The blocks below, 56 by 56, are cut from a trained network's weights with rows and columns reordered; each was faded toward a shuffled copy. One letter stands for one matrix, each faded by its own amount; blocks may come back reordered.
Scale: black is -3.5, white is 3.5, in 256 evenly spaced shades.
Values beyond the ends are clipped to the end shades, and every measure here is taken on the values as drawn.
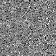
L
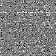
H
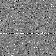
L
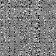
H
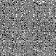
H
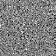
L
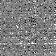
H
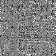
H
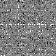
H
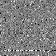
L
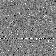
L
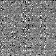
H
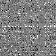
H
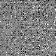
H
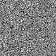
L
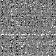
H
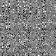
H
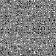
H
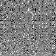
H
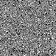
L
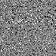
L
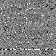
L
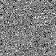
L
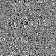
L
